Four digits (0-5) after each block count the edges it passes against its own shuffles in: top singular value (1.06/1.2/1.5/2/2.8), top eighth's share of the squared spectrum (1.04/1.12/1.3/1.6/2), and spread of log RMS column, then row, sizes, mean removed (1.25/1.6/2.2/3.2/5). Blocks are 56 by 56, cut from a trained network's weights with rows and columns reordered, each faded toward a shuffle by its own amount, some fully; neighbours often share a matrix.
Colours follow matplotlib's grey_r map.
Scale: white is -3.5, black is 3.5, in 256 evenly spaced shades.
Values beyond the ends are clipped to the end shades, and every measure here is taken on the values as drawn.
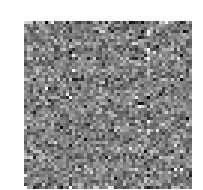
3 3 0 2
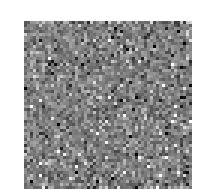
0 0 0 0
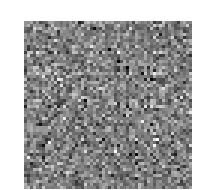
3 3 1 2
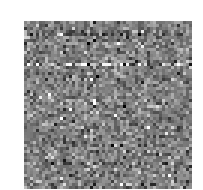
3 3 0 2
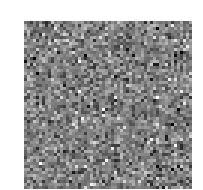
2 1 0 0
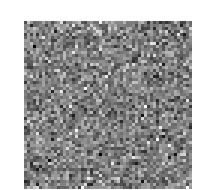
2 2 0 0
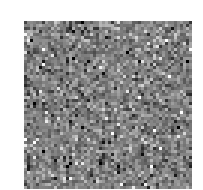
1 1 0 0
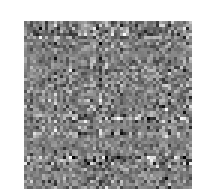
3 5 2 3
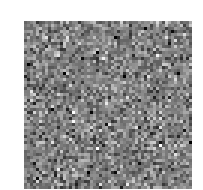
0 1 0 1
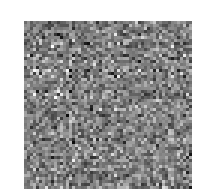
3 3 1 2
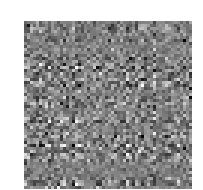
4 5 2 3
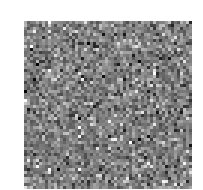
0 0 0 0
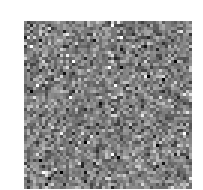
0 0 0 0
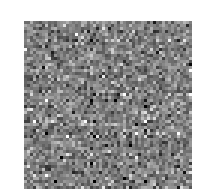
2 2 0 1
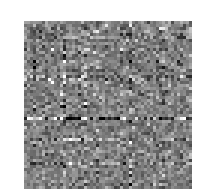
4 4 2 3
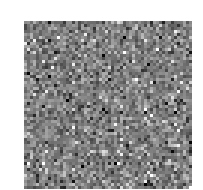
1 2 0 0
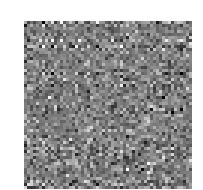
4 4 1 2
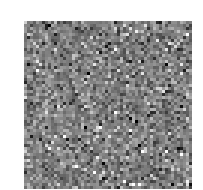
1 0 0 0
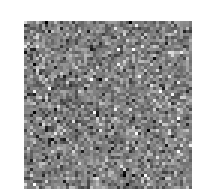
0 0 0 0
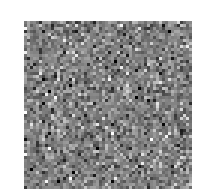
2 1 0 0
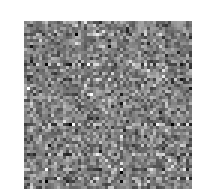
4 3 1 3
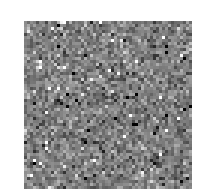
0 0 0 0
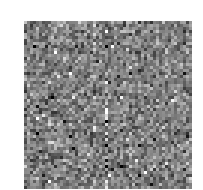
2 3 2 0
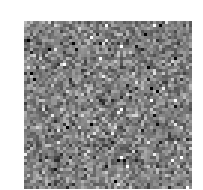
0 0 0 0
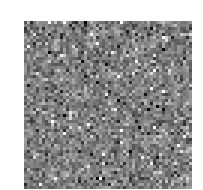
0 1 0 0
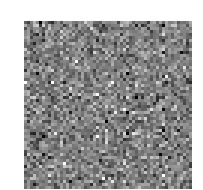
2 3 1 1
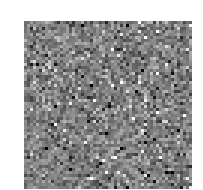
1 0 0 0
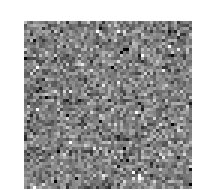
1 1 0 0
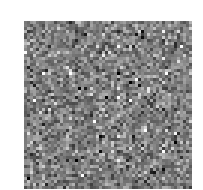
1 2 1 0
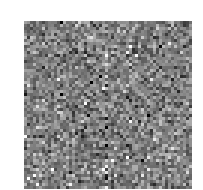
2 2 1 0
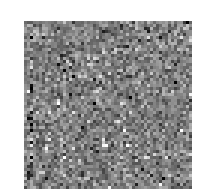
2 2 1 0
